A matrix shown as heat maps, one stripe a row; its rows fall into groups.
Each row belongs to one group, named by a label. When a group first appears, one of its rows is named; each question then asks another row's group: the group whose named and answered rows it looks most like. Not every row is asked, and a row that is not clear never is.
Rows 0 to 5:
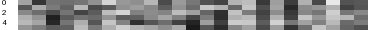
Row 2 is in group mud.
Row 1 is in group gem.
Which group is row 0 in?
mud
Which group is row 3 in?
mud
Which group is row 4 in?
mud
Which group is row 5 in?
mud
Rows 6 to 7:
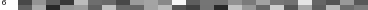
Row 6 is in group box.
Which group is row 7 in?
mud
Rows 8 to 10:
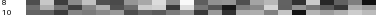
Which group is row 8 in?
box
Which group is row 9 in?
box
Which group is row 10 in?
mud
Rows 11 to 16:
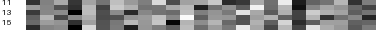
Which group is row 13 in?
gem
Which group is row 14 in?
box
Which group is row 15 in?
gem
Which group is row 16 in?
gem
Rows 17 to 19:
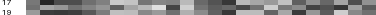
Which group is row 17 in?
mud
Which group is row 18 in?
box
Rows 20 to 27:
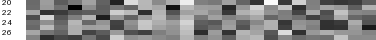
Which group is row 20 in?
box
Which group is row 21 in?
gem
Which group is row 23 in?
gem
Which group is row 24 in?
box
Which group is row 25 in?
box
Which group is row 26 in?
mud
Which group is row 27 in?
mud
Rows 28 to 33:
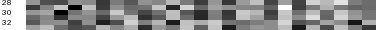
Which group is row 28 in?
mud
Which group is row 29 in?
gem
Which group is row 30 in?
mud
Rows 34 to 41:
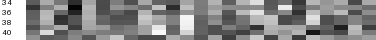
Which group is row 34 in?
gem
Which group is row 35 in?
gem
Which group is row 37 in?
box
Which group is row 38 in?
box
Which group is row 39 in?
box
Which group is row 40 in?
box
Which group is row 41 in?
mud
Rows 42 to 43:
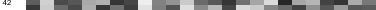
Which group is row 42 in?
box
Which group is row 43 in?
gem
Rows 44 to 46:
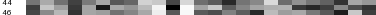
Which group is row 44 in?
box
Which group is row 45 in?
gem
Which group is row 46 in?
box
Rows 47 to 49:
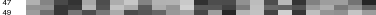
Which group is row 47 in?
mud
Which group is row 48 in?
mud
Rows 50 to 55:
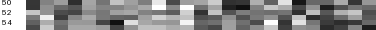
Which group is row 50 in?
gem
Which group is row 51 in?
box
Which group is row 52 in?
mud
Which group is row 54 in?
box
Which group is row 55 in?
box
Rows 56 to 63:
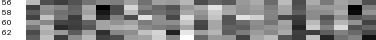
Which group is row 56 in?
mud
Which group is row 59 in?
gem
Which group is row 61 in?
mud
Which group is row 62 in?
gem
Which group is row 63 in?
box
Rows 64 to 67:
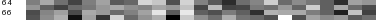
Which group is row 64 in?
box
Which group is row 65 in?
mud
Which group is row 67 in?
gem
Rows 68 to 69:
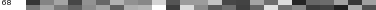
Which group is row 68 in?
gem
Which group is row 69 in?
box
